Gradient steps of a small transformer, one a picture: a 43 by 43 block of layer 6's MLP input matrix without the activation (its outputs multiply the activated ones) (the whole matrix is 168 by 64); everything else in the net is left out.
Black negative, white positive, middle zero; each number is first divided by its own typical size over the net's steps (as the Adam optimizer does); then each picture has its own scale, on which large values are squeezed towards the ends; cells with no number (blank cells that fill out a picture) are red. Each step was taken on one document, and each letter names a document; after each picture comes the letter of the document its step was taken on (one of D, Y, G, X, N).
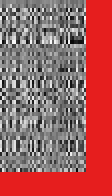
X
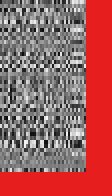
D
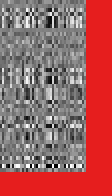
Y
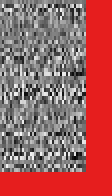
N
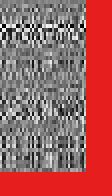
X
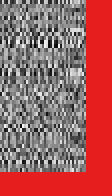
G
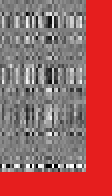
Y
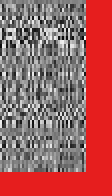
X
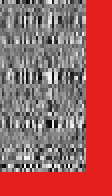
Y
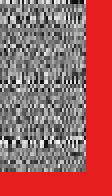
D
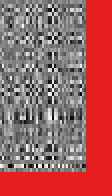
Y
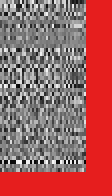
D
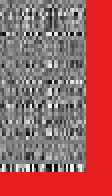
Y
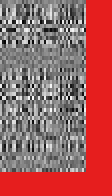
X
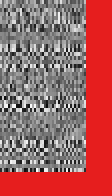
D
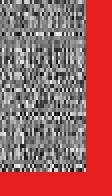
N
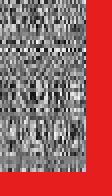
D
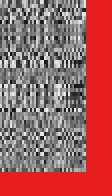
D
